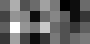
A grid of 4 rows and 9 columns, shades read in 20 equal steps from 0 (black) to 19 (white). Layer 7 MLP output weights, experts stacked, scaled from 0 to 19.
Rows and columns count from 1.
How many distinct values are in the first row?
7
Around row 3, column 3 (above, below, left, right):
10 5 19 9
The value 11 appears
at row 2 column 2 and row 3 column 3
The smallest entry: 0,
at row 1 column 7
